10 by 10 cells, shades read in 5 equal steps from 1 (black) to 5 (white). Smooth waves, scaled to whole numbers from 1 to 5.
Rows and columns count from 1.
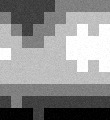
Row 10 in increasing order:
1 1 1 1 1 1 1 1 1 2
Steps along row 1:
same same same same up same same same same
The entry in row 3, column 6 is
4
